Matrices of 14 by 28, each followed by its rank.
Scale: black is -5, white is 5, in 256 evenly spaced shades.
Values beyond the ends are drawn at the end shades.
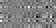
two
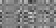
two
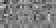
three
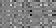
three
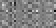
three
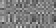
three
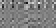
two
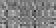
three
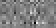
two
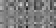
two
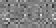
three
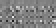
three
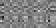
three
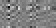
two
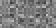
three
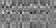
two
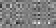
two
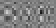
two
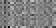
three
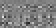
three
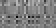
two
